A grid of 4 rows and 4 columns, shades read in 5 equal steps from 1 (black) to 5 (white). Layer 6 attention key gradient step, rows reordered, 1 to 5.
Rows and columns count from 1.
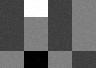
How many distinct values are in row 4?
3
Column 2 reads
5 3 3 1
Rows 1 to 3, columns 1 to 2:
2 5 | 2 3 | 2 3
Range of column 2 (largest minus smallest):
4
